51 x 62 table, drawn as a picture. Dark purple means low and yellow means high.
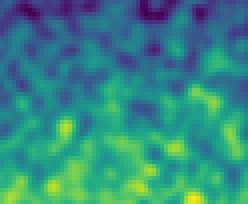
Slope: up to the bottom. Lone odd cells: none. Grain: blotchy. Stripes: none.
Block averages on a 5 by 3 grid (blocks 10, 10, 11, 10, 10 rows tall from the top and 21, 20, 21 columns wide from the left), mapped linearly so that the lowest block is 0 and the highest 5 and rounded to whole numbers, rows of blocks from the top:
011 | 122 | 233 | 444 | 554
